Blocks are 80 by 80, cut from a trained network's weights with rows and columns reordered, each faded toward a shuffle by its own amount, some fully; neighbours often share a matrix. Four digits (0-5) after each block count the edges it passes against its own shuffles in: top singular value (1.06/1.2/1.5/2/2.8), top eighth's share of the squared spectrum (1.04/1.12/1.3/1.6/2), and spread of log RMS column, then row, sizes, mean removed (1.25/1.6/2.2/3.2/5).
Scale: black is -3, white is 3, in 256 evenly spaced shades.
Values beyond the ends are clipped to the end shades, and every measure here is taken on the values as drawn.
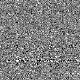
2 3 1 3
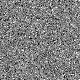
0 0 0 0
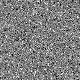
0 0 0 0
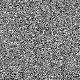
2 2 0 2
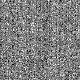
2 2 0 2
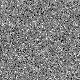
0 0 0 0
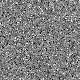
0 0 0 0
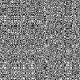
4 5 3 3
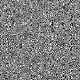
3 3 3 1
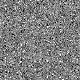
2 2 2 0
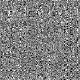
3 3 3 1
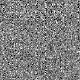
3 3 3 1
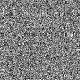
3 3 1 1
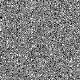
3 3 2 1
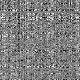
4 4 1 4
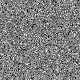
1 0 0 0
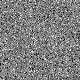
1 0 0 0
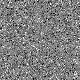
1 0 0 0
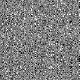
3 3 3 1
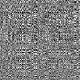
4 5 3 3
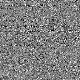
2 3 0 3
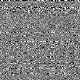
3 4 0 4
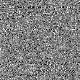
2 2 0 2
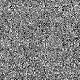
3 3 1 2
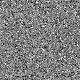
1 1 0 1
